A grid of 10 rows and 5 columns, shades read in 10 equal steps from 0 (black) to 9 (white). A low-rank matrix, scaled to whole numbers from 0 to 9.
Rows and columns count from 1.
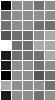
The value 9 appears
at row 5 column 1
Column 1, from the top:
0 4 4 3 9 1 1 0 6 1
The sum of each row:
19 24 22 22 29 19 20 17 25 20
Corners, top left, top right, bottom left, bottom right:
0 5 1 5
